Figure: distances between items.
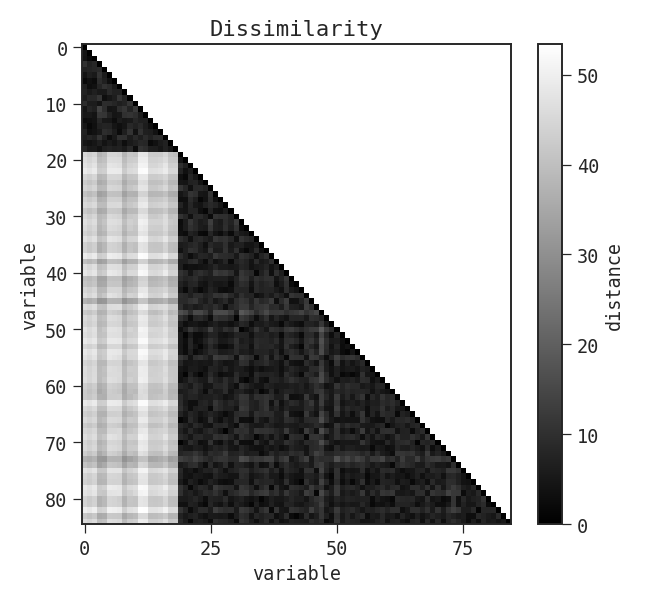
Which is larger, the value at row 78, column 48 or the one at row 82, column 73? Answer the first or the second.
the second
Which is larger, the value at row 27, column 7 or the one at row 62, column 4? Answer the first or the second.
the first
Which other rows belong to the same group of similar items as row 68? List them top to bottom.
19, 20, 21, 22, 23, 24, 25, 26, 27, 28, 29, 30, 31, 32, 33, 34, 35, 36, 37, 38, 39, 40, 41, 42, 43, 44, 45, 46, 47, 48, 49, 50, 51, 52, 53, 54, 55, 56, 57, 58, 59, 60, 61, 62, 63, 64, 65, 66, 67, 69, 70, 71, 72, 73, 74, 75, 76, 77, 78, 79, 80, 81, 82, 83, 84
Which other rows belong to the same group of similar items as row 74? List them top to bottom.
19, 20, 21, 22, 23, 24, 25, 26, 27, 28, 29, 30, 31, 32, 33, 34, 35, 36, 37, 38, 39, 40, 41, 42, 43, 44, 45, 46, 47, 48, 49, 50, 51, 52, 53, 54, 55, 56, 57, 58, 59, 60, 61, 62, 63, 64, 65, 66, 67, 68, 69, 70, 71, 72, 73, 75, 76, 77, 78, 79, 80, 81, 82, 83, 84
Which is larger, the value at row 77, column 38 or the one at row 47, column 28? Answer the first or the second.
the second
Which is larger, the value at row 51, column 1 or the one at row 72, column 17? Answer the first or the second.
the first
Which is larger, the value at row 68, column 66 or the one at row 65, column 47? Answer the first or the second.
the second
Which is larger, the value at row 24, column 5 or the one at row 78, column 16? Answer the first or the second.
the second
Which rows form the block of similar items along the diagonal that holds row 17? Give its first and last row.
0 to 18
